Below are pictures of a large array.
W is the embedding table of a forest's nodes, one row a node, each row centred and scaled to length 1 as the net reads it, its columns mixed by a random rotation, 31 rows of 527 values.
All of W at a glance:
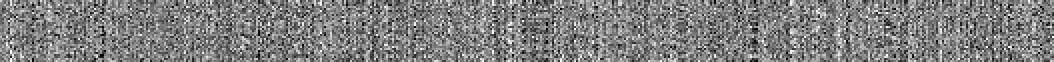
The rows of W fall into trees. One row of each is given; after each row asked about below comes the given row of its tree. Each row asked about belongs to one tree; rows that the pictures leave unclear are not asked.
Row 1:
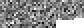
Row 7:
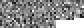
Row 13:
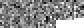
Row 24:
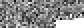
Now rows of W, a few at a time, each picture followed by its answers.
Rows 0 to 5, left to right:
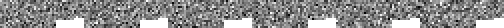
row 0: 1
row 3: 24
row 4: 13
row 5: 1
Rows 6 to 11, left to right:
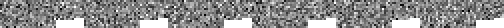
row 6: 13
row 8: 24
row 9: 1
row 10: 24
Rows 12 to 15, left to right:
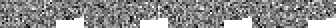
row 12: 1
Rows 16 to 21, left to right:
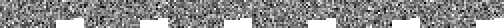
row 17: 13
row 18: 24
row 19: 7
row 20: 1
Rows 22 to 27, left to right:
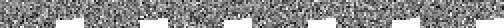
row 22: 24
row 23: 7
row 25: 1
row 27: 13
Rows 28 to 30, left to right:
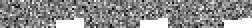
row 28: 13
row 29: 1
